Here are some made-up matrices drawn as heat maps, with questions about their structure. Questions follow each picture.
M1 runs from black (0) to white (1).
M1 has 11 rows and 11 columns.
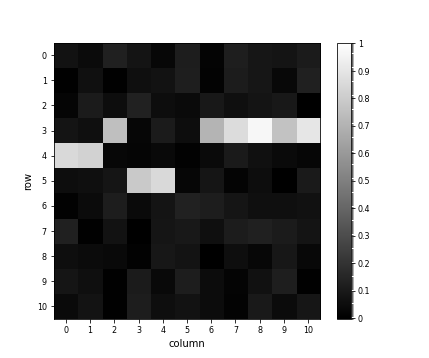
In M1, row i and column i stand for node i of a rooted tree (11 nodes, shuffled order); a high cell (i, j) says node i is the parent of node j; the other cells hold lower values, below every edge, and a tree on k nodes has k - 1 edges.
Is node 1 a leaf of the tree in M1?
yes
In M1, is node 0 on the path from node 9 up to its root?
no
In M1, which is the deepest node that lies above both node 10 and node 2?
3
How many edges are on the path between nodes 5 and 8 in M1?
2
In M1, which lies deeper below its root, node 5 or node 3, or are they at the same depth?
node 3
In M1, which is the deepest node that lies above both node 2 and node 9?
3
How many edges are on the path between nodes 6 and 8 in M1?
2
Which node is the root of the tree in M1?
5
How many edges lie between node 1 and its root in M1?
2
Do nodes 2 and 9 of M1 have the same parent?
yes
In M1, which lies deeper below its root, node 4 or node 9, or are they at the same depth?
node 9
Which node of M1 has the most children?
3
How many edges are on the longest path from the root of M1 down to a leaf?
2
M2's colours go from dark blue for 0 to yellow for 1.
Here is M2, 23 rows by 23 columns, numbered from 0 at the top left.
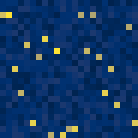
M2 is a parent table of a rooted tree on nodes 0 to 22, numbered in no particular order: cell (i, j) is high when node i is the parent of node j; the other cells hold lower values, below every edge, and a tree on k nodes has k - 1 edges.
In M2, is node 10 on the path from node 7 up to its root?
no
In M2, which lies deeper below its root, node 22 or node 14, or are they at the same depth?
node 14
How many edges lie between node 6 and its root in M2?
4
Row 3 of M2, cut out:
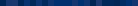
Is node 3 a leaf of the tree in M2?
yes
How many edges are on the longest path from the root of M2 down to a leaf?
12
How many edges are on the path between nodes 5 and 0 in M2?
11
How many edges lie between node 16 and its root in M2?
4
